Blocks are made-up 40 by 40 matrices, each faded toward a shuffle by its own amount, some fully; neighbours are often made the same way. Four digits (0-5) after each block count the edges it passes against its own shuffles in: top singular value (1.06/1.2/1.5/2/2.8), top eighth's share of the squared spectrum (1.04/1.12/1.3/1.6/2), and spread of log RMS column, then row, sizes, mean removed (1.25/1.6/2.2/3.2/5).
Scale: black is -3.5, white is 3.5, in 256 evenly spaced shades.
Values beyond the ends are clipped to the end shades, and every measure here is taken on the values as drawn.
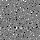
2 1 0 0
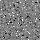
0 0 0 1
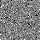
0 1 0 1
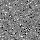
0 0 0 0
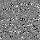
1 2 0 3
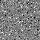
0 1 0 1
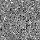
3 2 1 0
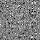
3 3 1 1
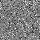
0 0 0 0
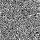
0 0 0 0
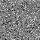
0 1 0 0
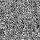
2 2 0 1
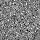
0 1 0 0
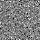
1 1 1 0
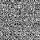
3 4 1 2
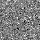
2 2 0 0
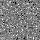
2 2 0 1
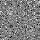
3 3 1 0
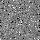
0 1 0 0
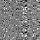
3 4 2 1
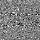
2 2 0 2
